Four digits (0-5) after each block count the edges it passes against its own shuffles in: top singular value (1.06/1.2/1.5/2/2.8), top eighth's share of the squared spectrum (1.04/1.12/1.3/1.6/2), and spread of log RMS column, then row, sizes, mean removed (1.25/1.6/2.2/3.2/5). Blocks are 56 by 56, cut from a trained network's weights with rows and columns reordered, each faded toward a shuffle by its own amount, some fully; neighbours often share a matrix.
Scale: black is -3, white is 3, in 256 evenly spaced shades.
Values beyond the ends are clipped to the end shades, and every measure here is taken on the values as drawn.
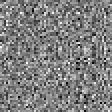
4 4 2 2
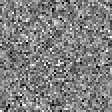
2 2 0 0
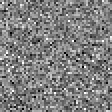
2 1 0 0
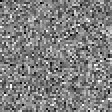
0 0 0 0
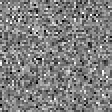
3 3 1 1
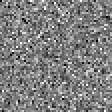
0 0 0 0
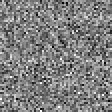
2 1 0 0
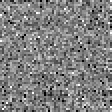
2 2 0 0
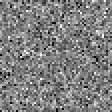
0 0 0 0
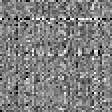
4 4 2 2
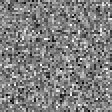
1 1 0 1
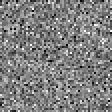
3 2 0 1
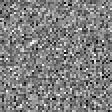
2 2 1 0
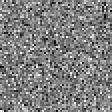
1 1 0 0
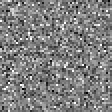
2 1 0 0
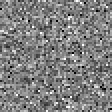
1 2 0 0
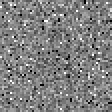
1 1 0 0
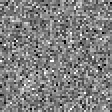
0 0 0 0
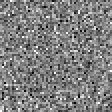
1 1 0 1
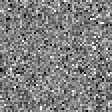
2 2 0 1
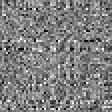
4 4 0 3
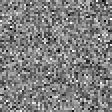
1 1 0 0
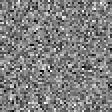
3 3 1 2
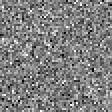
0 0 0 0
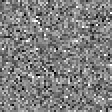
0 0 0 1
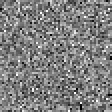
0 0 0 0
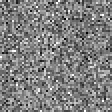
2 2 0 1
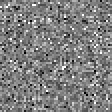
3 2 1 1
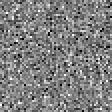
1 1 0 0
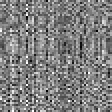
4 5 3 2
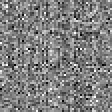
3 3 2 1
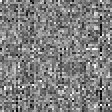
3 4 2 1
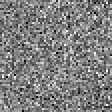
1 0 0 0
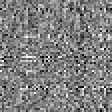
3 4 2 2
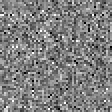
2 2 0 1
